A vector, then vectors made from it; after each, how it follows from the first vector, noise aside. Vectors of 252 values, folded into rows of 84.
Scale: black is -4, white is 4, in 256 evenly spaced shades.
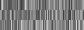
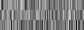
negated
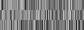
negated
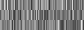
reversed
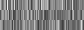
reversed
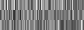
reversed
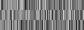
negated
